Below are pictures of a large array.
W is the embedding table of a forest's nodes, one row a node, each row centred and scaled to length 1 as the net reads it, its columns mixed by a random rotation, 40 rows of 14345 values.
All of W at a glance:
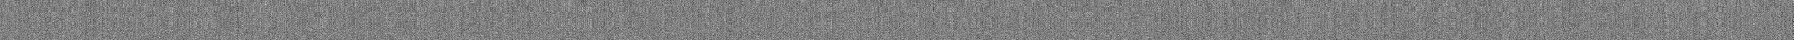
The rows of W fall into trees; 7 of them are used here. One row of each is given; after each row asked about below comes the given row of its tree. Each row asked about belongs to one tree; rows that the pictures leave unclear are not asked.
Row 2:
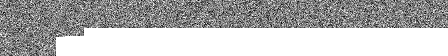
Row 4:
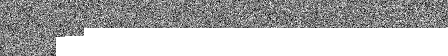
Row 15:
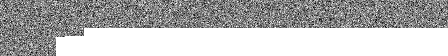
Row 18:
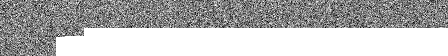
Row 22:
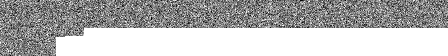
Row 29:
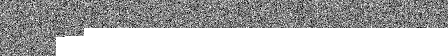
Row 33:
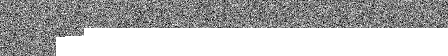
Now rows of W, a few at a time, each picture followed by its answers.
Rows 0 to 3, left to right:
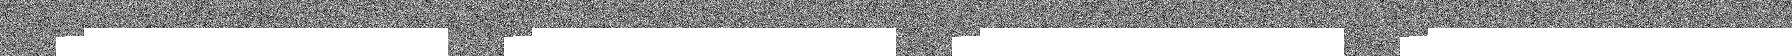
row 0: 2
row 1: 4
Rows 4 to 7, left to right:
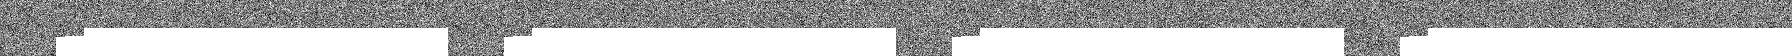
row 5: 4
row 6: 15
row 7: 22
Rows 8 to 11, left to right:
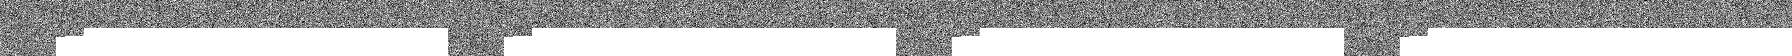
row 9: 22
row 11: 22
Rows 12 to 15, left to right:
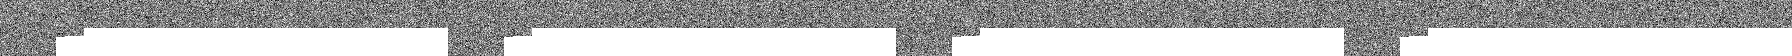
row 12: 29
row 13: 18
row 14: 29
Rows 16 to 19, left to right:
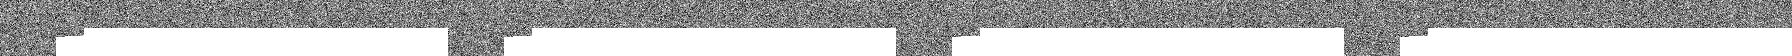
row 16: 29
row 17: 33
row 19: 22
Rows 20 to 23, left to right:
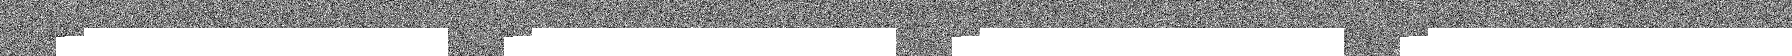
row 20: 18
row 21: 33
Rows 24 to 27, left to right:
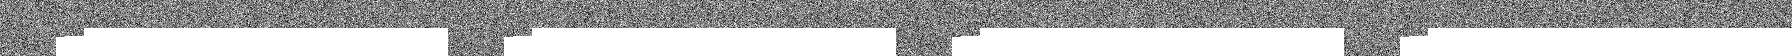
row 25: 33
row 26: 22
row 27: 33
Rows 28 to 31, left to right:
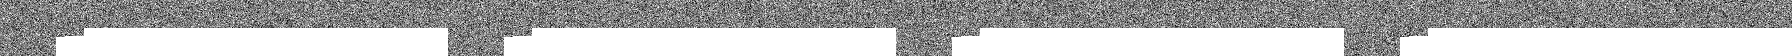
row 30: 22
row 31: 18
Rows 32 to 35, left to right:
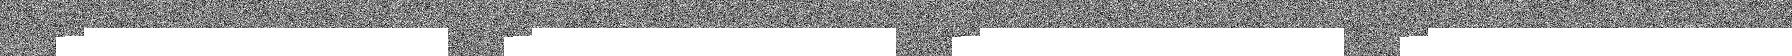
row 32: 4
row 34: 18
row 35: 15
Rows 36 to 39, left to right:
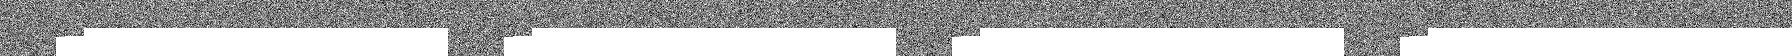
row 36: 2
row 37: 18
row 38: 2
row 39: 29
